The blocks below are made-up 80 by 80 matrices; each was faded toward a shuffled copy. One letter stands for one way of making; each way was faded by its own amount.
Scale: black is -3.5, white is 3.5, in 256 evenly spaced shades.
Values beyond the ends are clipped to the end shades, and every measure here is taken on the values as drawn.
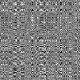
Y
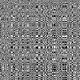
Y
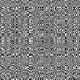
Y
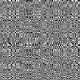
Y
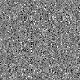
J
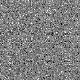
J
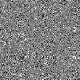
J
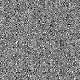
J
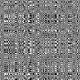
Y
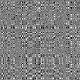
Y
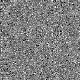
J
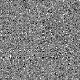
J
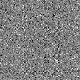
J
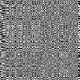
Y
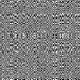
Y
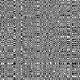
Y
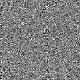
J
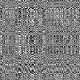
Y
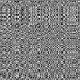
Y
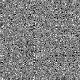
J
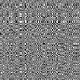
Y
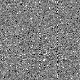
J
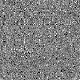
J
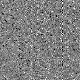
J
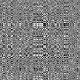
Y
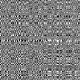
Y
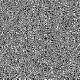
J
